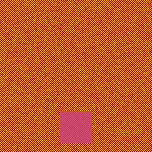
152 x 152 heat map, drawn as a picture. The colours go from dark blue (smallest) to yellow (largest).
An odd patch, calmer than its surroundings, sits in the bottom middle. The bottom middle is the smoothest part. The field is checkered. No row or column stands out.
